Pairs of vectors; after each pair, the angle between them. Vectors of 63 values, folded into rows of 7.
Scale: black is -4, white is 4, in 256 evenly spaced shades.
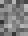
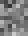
partly opposed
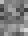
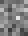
partly opposed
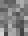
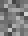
orthogonal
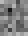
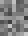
partly aligned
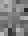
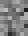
partly aligned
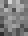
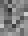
partly opposed
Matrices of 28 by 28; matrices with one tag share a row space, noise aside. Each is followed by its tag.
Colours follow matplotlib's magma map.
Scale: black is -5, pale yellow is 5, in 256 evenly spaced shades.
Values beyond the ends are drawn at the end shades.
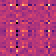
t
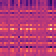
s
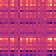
s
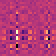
t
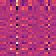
t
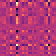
t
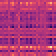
s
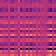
s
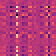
t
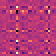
t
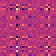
t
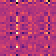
t
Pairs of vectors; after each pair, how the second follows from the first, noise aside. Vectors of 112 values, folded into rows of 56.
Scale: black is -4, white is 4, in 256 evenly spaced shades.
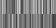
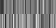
reversed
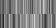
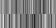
negated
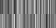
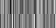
wrapped around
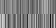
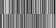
wrapped around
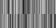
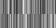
negated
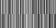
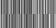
negated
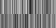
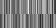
wrapped around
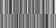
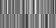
wrapped around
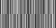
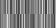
wrapped around
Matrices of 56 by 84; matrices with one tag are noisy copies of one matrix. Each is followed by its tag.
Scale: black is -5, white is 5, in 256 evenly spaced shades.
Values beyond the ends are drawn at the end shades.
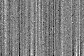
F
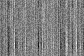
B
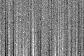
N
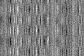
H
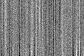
F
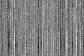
B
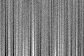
N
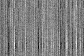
B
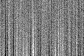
N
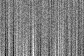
N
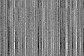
B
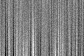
N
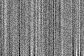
F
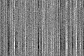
B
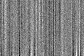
F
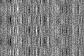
H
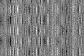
H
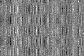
H
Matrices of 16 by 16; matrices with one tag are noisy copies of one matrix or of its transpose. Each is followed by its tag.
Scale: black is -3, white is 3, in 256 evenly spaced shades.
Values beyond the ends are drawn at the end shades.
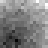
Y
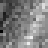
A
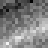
A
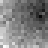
Y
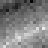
A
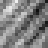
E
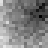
Y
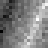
A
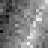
A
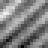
E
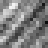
E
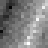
A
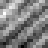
E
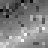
A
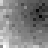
Y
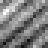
E
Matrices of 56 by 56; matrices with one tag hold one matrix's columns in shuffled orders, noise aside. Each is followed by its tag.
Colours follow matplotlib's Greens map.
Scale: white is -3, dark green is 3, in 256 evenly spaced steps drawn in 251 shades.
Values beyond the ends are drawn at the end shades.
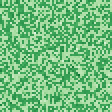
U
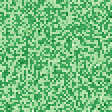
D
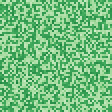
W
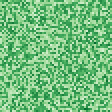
W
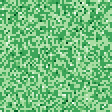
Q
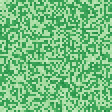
W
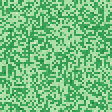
D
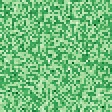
W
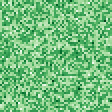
Q
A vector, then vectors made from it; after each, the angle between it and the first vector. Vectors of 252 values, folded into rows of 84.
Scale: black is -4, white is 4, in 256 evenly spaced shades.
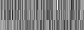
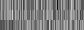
nearly opposite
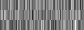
partly opposed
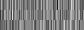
nearly opposite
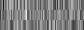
partly opposed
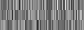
partly aligned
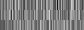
nearly opposite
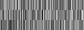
partly opposed
